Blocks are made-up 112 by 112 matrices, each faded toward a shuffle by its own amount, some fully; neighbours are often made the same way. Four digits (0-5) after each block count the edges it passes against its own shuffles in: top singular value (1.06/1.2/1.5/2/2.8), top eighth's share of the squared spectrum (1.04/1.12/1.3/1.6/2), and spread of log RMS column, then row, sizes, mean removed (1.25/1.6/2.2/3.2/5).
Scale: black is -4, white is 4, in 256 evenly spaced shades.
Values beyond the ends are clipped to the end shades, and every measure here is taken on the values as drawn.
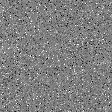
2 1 0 0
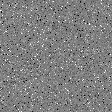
1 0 0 0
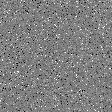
0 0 0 0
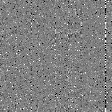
4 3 2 0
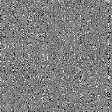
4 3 3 1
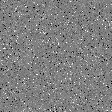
1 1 0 0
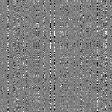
5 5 4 2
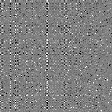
5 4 3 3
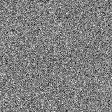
3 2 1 0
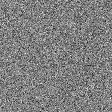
0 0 0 0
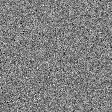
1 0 0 0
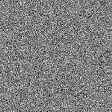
3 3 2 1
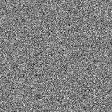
3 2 1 1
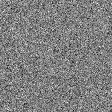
2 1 0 0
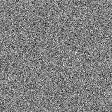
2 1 0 0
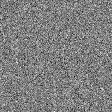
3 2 0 0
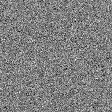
2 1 0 0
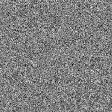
3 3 1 1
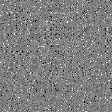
4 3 2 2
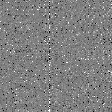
4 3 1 1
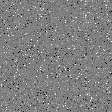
2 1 0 0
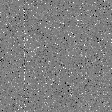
3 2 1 0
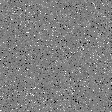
2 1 0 0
